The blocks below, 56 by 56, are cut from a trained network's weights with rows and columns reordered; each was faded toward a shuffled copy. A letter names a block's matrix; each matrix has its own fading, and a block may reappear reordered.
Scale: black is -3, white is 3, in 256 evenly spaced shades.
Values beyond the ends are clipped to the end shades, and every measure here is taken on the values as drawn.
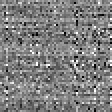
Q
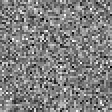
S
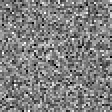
S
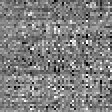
Q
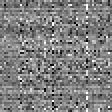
Q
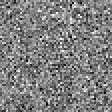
S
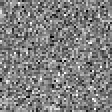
S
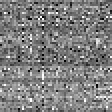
Q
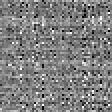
Q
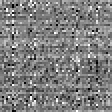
Q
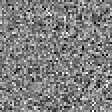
S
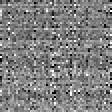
Q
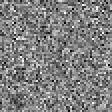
S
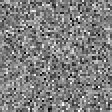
S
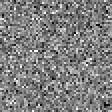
S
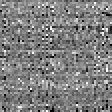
Q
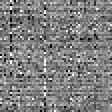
Q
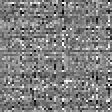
Q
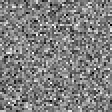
S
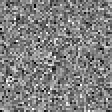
S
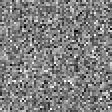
S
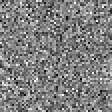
S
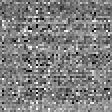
Q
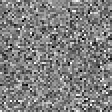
S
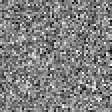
S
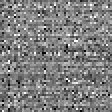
Q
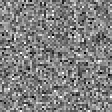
S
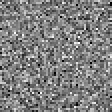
S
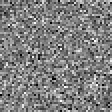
S
